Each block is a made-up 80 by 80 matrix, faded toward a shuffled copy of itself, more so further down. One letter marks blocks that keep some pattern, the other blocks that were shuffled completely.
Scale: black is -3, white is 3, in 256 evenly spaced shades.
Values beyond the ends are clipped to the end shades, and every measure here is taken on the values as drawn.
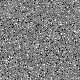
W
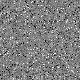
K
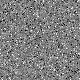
W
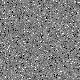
W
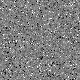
W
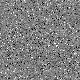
W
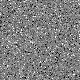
W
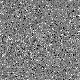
K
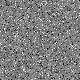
W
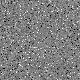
W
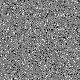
K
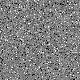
K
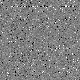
K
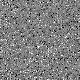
K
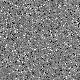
W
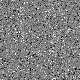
W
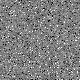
K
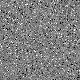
K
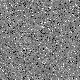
W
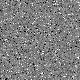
W
